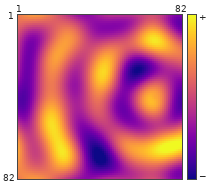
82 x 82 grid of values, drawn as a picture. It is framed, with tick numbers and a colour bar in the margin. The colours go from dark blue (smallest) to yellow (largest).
Average level on the scale: 50%. Rings: centred on the middle right. Slope: none. Ninth with the lowest average: bottom middle. Lone odd cells: none.
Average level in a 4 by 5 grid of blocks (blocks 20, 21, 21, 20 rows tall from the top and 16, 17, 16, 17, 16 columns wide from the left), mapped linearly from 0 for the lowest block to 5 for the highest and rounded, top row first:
3 4 2 3 4 | 2 3 5 1 3 | 3 4 2 2 3 | 4 5 0 4 5
